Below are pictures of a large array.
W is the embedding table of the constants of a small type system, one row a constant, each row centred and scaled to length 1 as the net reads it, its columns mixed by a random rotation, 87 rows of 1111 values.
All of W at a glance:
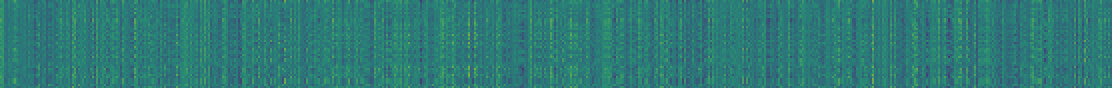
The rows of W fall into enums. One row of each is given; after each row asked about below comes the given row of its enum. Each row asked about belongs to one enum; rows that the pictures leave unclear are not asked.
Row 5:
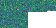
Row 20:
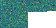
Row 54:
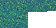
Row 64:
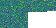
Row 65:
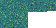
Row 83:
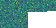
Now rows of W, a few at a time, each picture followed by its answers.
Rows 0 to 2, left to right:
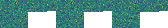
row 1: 83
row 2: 54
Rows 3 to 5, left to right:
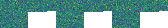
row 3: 83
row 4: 54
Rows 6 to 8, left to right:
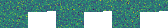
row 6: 54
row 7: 5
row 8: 83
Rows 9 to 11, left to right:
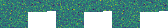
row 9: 20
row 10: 5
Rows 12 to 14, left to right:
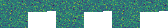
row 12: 20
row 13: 54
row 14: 20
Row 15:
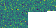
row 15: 5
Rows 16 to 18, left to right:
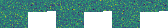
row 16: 65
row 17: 5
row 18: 20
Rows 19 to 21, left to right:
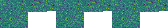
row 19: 20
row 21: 20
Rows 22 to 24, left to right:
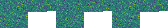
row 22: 54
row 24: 54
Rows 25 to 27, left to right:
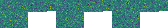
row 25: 65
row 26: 20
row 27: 83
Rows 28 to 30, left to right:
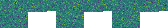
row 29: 54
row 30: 20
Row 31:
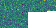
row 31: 5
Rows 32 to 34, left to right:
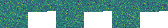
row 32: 54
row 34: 65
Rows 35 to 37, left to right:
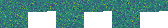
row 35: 65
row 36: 54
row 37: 83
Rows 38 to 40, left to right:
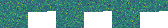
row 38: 54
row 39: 20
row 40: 83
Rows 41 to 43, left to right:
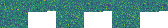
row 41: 5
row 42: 65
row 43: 65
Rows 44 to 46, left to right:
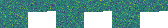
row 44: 65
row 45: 64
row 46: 54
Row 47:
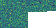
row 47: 20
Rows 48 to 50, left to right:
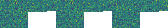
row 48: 83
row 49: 83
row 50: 5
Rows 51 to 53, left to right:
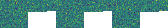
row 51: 83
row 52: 20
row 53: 5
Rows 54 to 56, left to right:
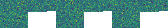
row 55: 83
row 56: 20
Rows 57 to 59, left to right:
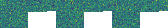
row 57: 20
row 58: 83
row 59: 5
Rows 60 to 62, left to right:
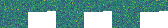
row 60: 5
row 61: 83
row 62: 64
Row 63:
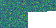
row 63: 20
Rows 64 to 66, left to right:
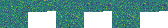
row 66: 65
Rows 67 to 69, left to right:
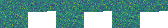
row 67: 65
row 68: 54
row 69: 54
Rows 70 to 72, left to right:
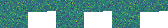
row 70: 54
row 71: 83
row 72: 54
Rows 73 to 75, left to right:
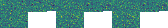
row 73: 20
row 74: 65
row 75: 65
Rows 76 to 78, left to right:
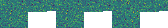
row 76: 20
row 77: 20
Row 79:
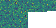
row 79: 83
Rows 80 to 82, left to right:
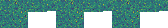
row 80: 83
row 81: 83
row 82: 83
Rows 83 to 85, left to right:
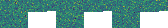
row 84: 54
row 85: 64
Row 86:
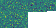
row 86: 65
